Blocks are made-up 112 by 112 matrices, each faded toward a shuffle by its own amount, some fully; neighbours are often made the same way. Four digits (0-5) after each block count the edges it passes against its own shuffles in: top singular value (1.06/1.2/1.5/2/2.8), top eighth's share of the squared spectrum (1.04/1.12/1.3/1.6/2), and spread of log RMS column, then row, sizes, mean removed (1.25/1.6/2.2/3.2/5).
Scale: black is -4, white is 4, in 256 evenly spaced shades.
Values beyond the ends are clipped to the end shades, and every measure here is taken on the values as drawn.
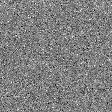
0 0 0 0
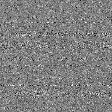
1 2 0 3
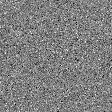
0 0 0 0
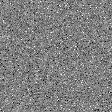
3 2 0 0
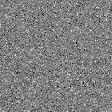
3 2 0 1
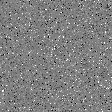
0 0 0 0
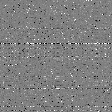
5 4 1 2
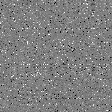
3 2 0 1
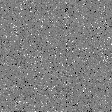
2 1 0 0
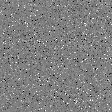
1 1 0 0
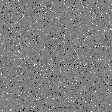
1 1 1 0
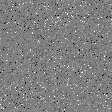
1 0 0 0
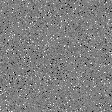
0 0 0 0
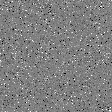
1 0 0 0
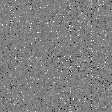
2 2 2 1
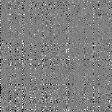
3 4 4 3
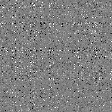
2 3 3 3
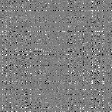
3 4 3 4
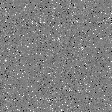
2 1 1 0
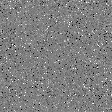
1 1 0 0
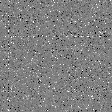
2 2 1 1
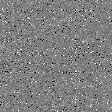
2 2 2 2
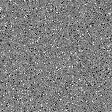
1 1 0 0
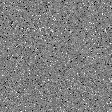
2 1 0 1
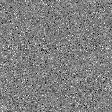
3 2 0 1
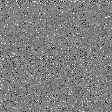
2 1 0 2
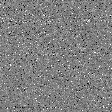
1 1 0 1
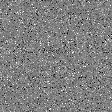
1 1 0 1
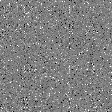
3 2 1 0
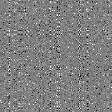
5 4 3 2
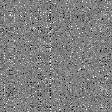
4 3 2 1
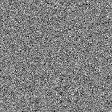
3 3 1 1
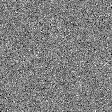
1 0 0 0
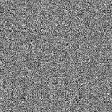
4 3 2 2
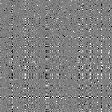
5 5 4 3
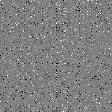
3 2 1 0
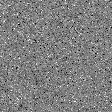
1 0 0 0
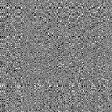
5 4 3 3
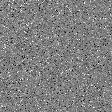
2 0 0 0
